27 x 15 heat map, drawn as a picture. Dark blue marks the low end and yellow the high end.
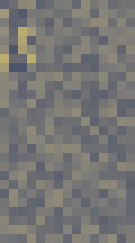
Average level on the scale: 50%. Odd patch: rougher, in the top left. Mirror symmetry: none. Roughest part: top left.
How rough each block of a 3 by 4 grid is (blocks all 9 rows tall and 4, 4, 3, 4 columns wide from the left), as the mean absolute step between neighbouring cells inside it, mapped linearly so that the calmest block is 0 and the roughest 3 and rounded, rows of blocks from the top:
3 0 1 0 | 0 0 1 1 | 1 1 0 0
